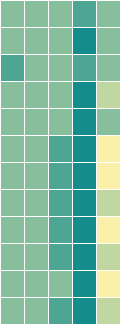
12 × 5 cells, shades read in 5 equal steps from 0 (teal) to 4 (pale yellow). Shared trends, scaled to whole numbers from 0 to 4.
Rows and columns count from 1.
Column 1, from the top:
2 2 1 2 2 2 2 2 2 2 2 2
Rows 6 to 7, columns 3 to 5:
1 0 4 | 1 0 4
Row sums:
9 8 8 9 8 9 9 8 9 8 10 8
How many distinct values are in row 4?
3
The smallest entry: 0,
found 10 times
